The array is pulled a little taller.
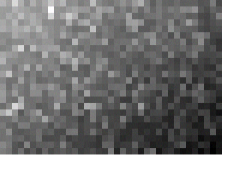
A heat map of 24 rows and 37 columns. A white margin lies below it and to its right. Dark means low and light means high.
Slope: up to the top left. Stripes: none. Ninth with the lowest average: bottom right. Ninth with the highest average: top left. Average level on the scale: 40%.
